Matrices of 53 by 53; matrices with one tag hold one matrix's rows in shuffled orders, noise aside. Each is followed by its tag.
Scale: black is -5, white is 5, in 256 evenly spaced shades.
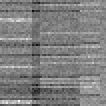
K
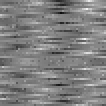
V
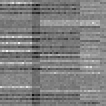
K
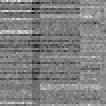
K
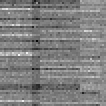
K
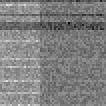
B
